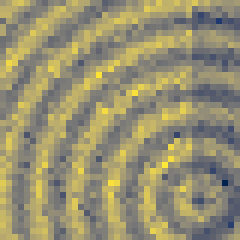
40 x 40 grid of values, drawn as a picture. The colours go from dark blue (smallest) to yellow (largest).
Mirror symmetry: none. Ninth with the lowest average: bottom right. Odd rows or columns: none. Seam: vertical, 80% of the way across, the left part higher. Rings: centred on the bottom right. Histogram: bell-shaped.
